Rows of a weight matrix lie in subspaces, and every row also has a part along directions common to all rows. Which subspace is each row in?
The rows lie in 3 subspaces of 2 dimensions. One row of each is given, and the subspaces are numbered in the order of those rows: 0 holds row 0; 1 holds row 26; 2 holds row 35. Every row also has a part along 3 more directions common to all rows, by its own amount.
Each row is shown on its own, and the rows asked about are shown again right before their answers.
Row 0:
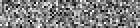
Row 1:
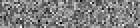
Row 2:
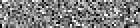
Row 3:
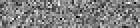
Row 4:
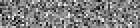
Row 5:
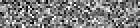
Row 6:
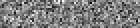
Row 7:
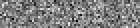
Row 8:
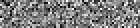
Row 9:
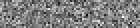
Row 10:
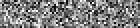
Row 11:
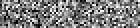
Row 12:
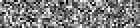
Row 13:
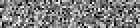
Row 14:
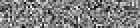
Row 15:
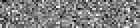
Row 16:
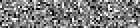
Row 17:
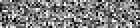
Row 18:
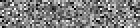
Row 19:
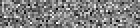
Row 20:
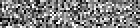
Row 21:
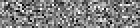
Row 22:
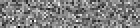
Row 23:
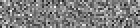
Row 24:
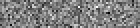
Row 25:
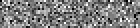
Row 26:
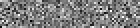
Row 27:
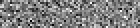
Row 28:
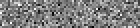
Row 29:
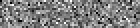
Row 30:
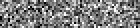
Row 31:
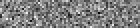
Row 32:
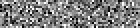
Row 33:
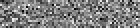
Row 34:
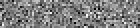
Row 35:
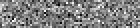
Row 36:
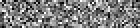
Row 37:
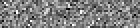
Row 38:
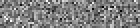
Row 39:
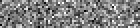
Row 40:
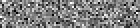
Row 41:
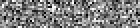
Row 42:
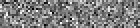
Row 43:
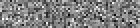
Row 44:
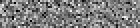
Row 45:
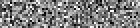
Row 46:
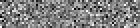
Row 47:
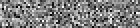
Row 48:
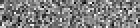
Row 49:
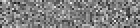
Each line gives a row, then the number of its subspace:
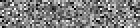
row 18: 1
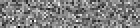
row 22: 2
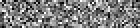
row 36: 0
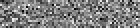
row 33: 1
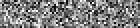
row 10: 0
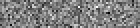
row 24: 0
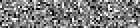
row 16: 1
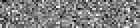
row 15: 1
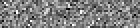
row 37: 1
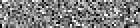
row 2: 1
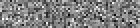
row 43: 2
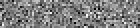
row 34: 2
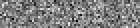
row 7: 2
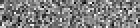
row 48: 2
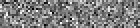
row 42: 0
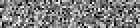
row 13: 2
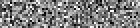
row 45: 0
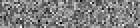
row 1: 0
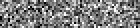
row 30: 0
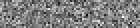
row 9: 2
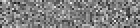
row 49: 1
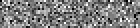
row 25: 1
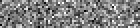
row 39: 0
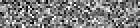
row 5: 0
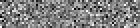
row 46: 1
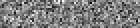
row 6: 2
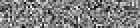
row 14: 0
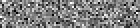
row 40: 1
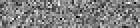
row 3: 2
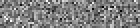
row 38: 2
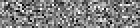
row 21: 2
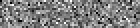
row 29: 1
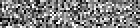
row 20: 0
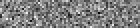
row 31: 2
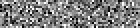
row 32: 0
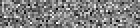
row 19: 0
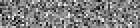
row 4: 2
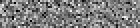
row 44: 2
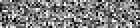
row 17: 2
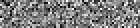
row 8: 1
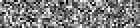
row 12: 0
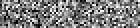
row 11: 0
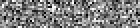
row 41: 2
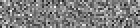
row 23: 1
